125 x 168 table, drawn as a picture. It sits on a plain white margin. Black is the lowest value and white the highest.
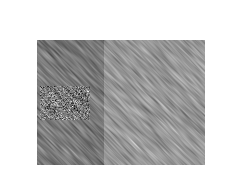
Roughest part: middle left. Seam: vertical, 40% of the way across, the right part higher. Grain: diagonal, down to the right. Odd patch: rougher, in the middle left.
